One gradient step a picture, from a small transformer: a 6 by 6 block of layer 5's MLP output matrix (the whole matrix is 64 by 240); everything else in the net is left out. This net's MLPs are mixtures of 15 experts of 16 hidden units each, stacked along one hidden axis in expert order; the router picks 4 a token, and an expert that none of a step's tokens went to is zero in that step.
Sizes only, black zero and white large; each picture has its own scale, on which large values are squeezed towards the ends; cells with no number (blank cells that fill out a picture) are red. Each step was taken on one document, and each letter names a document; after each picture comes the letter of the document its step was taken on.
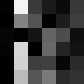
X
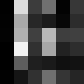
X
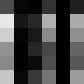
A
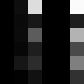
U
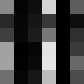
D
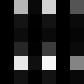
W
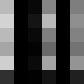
A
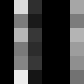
W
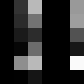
U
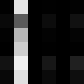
W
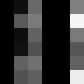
U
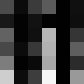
D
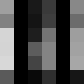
A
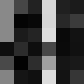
D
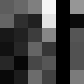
D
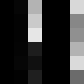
U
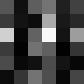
D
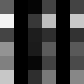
A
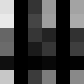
A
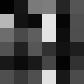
D
